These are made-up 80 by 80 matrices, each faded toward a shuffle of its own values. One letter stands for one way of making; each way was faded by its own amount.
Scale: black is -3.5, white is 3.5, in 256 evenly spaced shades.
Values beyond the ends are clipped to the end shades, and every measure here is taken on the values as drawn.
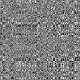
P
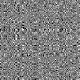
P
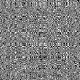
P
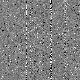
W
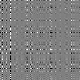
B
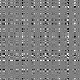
B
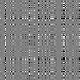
B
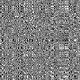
P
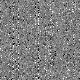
W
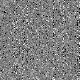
W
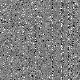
W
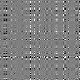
B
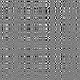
B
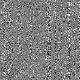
W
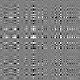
B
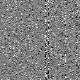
W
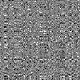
P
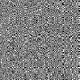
P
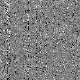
W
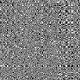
P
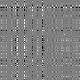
B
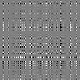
B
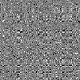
P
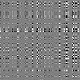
B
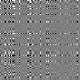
B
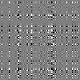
B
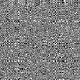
P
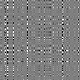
B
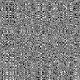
P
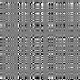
B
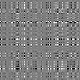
B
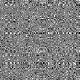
P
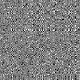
P
